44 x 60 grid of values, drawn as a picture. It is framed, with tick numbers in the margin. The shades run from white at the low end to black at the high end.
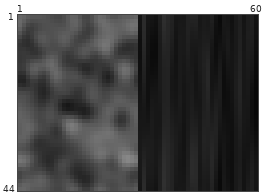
The table splits into one row of 2 panels. Panel 1,1: high, blotchy. Panel 1,2: very high, streaked downward, faint in contrast.
